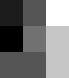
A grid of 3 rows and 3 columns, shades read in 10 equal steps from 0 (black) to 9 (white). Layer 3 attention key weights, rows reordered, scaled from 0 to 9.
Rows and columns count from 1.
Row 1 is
1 3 9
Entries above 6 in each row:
1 1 1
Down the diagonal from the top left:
1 4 7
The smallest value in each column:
0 3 7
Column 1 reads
1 0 3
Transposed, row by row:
1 0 3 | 3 4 3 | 9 7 7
